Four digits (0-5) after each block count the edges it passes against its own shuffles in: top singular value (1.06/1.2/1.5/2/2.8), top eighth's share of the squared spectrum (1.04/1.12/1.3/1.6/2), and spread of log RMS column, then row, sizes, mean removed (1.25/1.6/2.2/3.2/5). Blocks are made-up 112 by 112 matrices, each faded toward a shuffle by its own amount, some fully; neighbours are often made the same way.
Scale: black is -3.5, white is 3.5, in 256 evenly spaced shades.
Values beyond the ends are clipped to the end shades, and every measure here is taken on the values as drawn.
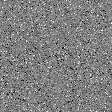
0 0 0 0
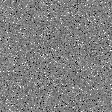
0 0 0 0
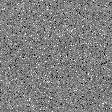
0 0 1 0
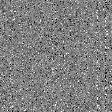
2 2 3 0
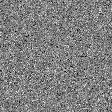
0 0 0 0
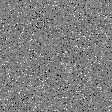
1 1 0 0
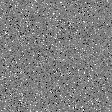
1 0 1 0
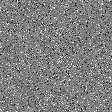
0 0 0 0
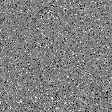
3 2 0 1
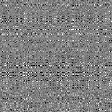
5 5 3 4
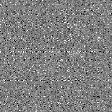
4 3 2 3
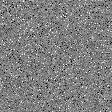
2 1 0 0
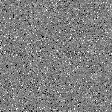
3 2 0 1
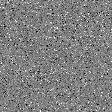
1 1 0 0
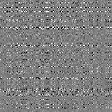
5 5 3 4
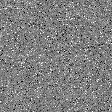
1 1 0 0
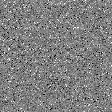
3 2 0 1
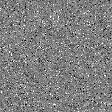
3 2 0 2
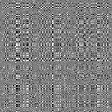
5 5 4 4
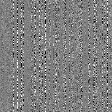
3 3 5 0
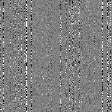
3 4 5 0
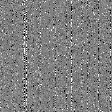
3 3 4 0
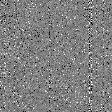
2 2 3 0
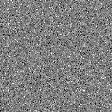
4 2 1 1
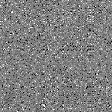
4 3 1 2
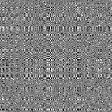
5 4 4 4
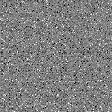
4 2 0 1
